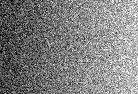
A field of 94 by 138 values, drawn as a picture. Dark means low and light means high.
No regular stripes run through it. The field climbs toward the right. The grain is fine, like static. On average the colour sits 50% of the way up the scale.
